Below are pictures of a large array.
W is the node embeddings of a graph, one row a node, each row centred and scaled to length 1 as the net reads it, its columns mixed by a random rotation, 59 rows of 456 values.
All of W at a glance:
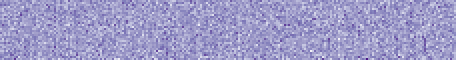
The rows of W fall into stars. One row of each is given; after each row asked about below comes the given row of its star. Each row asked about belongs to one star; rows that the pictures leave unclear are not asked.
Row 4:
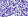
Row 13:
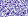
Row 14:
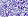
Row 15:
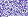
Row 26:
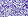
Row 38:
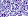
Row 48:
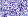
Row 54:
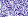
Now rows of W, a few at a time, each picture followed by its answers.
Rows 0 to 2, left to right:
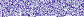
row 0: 4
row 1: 15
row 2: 26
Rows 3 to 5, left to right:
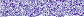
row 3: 26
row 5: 54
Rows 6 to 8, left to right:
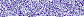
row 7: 38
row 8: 26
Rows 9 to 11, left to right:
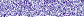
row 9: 38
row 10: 15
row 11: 13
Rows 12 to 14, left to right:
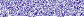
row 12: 54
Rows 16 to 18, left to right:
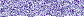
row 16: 48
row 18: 15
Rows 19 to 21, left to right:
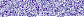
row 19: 4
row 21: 14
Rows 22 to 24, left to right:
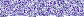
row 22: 54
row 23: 14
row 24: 54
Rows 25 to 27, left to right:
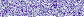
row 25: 4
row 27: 13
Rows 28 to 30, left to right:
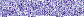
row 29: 15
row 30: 13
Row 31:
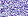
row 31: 48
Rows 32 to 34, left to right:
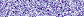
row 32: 13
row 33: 48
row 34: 4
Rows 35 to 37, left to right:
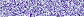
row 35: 14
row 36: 4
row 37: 54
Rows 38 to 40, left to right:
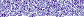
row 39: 48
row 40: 15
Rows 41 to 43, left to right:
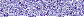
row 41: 48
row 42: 54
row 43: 26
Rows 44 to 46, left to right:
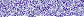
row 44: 38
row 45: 54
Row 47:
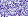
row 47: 38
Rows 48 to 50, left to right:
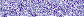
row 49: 26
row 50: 15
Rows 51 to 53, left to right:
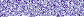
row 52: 26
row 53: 54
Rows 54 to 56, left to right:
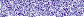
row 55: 48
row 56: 13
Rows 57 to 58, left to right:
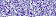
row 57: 13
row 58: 26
